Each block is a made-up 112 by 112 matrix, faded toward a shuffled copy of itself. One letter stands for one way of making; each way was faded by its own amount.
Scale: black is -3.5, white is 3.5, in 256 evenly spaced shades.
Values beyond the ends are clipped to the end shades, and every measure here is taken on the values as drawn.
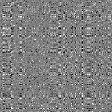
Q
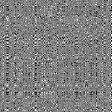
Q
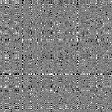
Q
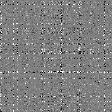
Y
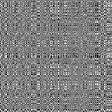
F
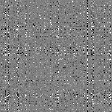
Y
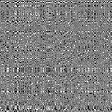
Q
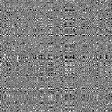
Q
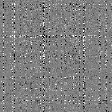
Y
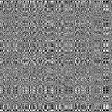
F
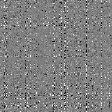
Y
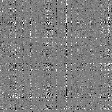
Y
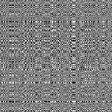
F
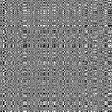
F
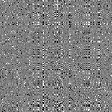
Q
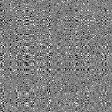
Q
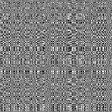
F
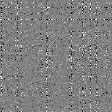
Y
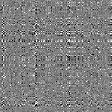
Q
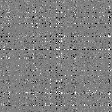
Y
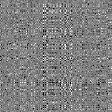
Q
